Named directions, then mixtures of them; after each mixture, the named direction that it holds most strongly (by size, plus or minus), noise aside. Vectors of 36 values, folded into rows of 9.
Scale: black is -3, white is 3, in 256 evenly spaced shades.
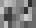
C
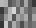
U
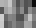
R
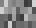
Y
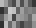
U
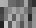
U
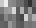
Y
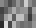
U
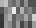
U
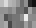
C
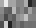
C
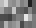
C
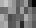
R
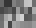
Y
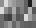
Y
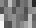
R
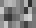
C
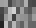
U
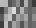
U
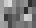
C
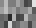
Y
